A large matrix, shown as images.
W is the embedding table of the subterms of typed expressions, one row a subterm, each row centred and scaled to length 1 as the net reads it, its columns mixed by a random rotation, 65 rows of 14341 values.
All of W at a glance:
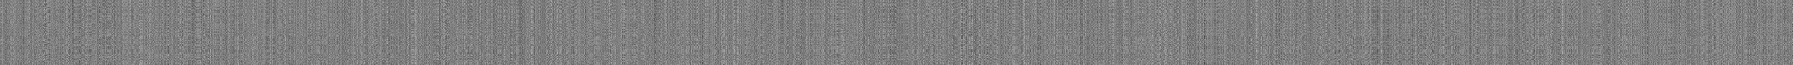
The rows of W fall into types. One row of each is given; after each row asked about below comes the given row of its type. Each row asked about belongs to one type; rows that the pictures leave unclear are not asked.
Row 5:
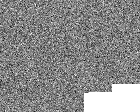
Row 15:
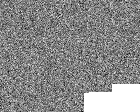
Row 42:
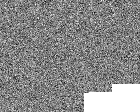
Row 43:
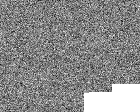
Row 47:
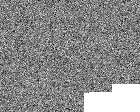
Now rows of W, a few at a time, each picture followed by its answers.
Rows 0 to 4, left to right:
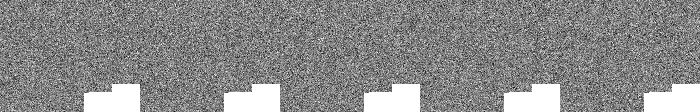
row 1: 5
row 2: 5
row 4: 42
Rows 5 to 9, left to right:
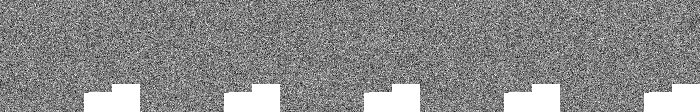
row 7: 43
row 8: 5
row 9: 5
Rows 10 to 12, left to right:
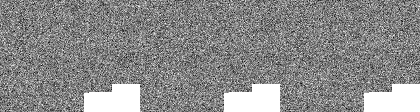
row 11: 43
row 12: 43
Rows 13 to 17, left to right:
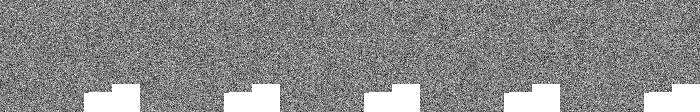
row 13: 5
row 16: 15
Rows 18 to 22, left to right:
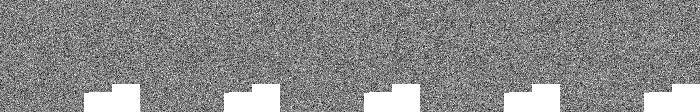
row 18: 5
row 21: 47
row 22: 43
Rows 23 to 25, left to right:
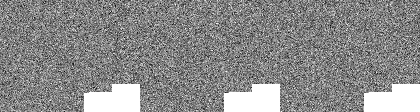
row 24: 42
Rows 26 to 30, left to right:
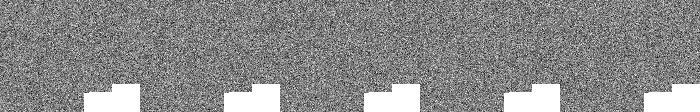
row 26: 42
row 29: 15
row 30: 5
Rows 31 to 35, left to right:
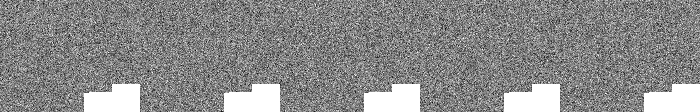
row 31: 42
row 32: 15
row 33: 5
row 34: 15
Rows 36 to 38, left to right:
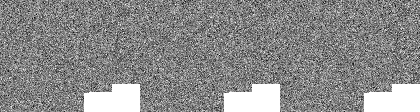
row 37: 42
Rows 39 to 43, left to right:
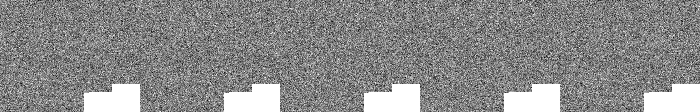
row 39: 43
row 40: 43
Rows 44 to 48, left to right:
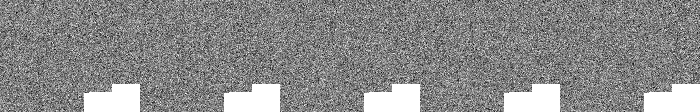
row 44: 42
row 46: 47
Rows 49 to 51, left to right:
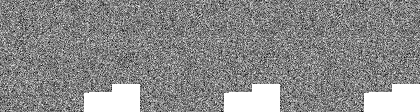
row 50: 15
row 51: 15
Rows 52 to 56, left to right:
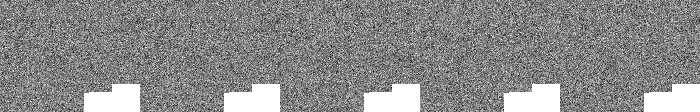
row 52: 47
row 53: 47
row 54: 43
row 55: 42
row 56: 15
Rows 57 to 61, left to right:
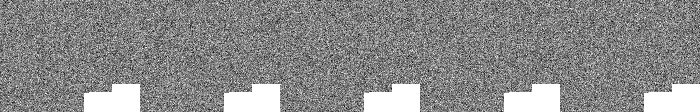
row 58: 47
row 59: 43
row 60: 15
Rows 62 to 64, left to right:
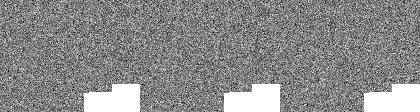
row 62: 42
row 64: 47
